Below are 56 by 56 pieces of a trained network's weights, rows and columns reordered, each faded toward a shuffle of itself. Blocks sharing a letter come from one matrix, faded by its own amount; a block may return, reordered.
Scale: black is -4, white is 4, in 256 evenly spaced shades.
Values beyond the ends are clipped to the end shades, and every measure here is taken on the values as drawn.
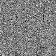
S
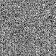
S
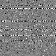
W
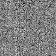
S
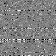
W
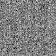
S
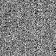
S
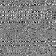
W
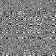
W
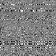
W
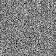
S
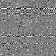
W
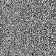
S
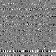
W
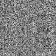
S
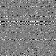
W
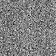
S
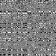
W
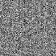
S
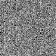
S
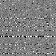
W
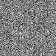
S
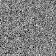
S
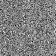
S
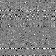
W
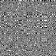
W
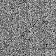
S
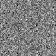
S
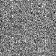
S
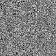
S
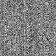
S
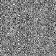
S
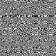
W
